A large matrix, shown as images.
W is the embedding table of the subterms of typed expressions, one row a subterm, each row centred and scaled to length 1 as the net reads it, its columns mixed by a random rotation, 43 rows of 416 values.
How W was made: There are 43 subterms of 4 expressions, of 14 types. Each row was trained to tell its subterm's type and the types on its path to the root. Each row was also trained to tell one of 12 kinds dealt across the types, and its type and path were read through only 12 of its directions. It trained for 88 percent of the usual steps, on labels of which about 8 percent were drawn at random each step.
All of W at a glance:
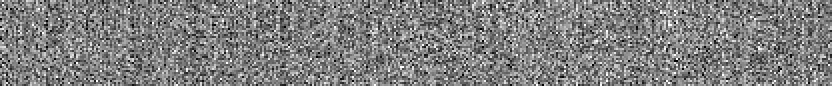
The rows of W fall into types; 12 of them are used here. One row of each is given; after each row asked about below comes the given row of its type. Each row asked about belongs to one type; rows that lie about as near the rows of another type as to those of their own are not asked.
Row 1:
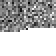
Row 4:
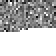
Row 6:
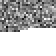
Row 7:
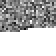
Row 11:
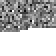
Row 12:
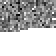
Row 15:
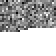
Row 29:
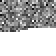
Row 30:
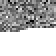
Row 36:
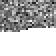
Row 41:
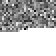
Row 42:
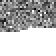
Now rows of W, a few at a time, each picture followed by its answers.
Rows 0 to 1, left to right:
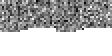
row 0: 12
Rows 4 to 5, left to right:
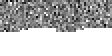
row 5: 1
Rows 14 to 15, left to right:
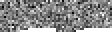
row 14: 4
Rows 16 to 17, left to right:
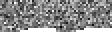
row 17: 36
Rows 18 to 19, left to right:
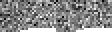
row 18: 15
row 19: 1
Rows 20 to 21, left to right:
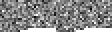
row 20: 7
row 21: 4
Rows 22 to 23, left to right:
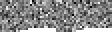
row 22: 36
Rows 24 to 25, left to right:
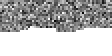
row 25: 12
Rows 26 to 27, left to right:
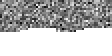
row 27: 36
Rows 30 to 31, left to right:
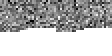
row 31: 12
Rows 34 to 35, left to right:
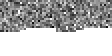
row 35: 42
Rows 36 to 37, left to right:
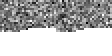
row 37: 15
